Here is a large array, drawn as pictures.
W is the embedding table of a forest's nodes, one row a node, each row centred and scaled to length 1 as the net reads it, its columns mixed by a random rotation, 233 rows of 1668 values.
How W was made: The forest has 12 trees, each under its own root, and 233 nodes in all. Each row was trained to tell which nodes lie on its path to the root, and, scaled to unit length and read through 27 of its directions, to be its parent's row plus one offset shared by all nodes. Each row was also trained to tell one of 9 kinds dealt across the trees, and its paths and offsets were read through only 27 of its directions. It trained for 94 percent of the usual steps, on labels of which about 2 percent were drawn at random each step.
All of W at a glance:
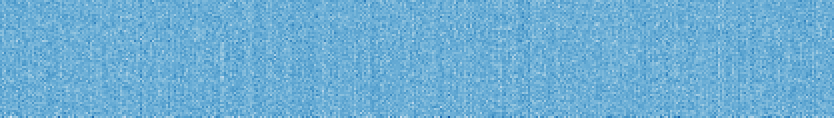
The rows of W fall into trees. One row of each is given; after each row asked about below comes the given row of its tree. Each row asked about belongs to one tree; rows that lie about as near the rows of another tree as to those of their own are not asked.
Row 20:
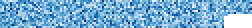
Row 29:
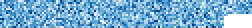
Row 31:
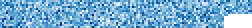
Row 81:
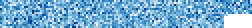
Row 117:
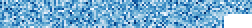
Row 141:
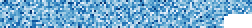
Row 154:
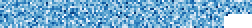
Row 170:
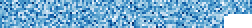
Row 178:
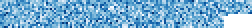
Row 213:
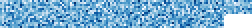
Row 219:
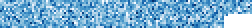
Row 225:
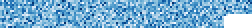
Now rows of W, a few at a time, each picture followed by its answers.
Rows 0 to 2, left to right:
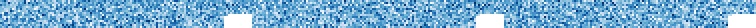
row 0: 178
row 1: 225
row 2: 117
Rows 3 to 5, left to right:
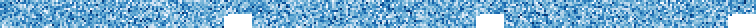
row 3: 154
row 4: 29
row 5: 154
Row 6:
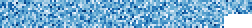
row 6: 141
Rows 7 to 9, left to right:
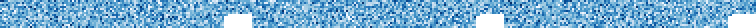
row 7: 141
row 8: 219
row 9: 154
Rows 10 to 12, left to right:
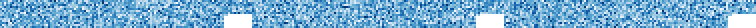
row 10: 81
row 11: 225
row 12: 170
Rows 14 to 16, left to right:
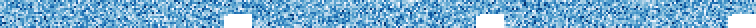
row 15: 81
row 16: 81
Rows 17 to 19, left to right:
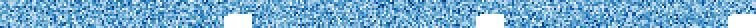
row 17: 219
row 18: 29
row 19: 178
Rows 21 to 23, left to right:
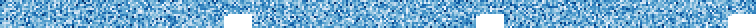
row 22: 219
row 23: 81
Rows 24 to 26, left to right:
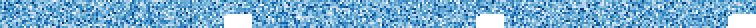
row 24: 213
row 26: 29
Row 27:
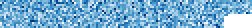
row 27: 141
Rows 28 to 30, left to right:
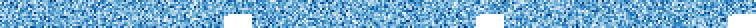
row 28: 141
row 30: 31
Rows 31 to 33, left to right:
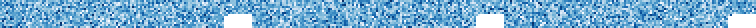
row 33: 154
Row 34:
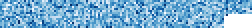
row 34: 141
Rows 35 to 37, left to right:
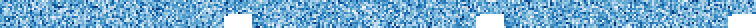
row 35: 141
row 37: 20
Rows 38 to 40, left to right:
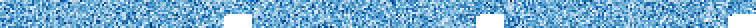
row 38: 213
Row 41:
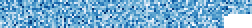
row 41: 81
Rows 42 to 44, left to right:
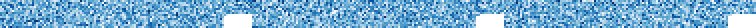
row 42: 213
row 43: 31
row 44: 117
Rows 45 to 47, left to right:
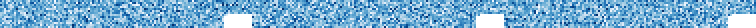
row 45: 225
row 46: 31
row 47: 178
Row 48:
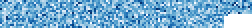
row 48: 141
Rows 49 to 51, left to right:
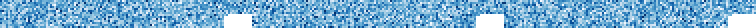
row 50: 141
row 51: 170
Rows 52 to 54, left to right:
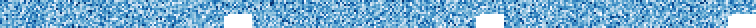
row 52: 154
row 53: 178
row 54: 117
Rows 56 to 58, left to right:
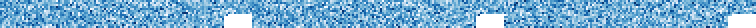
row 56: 154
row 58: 20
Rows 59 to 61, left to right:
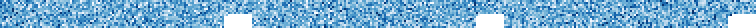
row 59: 31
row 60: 213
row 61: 219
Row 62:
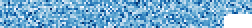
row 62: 178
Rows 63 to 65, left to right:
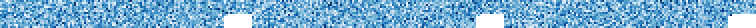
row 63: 225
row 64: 31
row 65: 31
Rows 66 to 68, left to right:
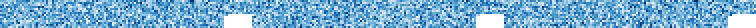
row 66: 29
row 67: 81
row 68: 29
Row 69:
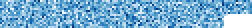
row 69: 213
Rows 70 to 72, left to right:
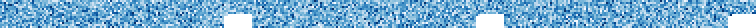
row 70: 213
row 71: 225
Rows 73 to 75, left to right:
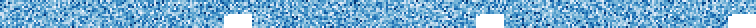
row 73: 31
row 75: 141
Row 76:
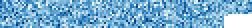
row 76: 31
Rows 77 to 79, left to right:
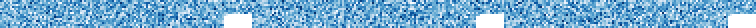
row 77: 213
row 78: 81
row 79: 225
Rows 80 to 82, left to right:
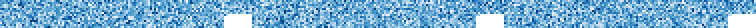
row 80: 170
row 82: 81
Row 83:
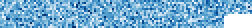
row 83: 219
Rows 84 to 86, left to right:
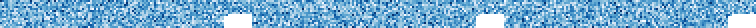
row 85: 170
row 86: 219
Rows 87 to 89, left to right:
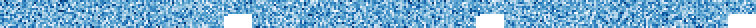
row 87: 154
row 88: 31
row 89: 213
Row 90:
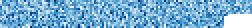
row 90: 141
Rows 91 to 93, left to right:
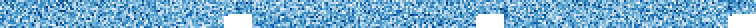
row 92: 213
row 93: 81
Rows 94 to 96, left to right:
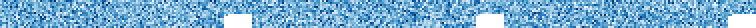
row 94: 154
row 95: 29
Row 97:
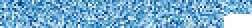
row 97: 170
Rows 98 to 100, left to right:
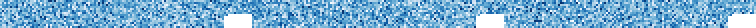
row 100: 141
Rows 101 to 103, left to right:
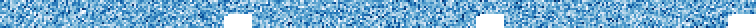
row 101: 31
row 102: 219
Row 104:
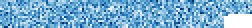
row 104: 178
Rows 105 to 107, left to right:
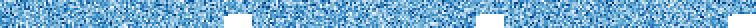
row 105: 20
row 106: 29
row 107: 154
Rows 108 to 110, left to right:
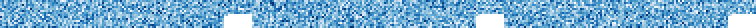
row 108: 31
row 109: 213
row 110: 81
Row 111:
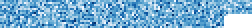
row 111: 29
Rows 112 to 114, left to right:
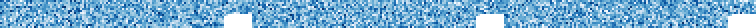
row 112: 29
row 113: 81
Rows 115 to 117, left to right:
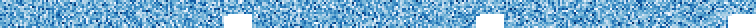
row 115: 213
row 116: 141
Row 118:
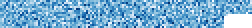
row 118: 81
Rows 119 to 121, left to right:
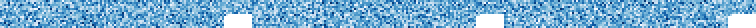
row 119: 178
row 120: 117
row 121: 117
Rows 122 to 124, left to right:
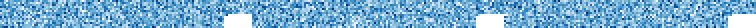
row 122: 31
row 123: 81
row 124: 141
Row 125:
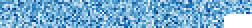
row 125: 117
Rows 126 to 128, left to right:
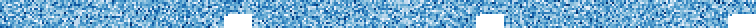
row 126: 31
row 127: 81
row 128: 154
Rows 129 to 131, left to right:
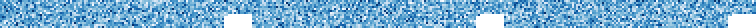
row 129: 81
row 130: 154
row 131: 178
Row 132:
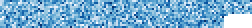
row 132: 219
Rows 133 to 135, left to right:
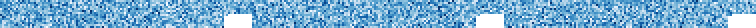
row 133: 154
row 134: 117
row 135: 178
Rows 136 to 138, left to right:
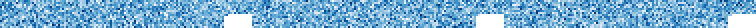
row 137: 117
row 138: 81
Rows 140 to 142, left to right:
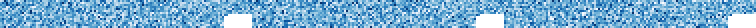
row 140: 141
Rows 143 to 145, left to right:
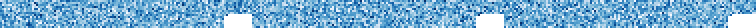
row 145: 141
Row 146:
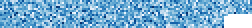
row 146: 178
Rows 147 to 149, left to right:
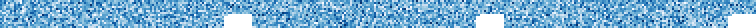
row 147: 117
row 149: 178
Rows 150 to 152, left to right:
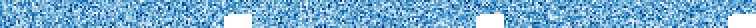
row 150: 170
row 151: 154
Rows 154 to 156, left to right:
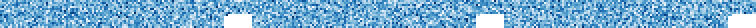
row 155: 81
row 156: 141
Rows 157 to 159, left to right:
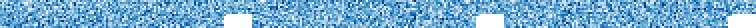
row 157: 213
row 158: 20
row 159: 225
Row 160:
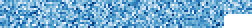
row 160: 29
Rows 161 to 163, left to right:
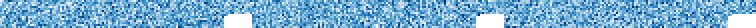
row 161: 219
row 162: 141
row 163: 31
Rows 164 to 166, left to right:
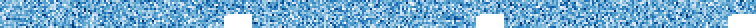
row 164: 219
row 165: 170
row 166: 81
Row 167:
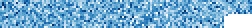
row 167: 141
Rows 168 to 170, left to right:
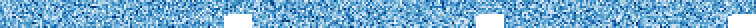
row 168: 225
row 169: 213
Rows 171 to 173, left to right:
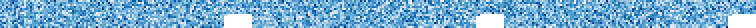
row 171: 117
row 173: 154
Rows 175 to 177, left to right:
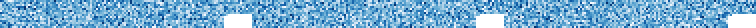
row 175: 20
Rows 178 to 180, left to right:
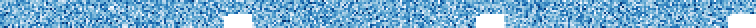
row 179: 141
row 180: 225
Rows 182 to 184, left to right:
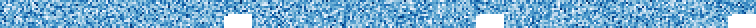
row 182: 154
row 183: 81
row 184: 154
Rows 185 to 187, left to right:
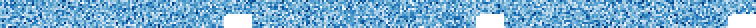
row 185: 225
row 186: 170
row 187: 170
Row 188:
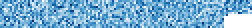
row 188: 141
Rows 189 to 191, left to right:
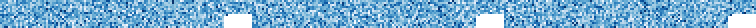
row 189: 154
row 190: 117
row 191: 141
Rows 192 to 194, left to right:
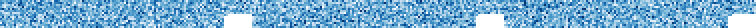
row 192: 170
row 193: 213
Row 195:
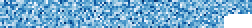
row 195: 219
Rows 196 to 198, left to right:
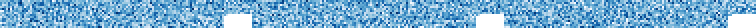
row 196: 213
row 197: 170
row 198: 154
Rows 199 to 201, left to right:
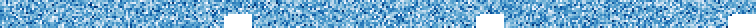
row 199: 81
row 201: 154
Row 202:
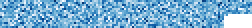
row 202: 31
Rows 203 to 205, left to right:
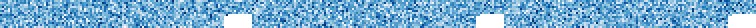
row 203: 154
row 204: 141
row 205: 81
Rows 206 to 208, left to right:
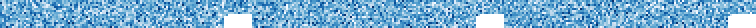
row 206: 170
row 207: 178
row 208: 81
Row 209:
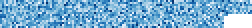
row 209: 81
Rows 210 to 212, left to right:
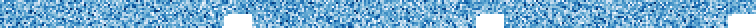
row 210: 29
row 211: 154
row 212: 213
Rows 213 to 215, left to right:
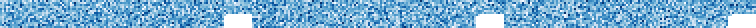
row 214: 213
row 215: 170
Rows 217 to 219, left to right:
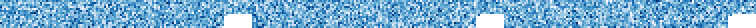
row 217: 29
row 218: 170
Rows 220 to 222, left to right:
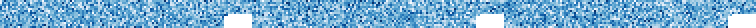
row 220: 141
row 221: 154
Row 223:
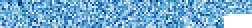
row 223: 178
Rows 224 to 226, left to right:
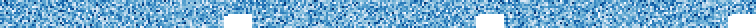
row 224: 154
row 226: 117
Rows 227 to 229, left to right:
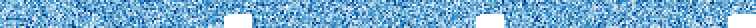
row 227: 219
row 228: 178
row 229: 178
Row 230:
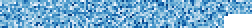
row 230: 219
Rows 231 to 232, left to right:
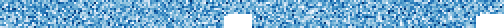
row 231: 29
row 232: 219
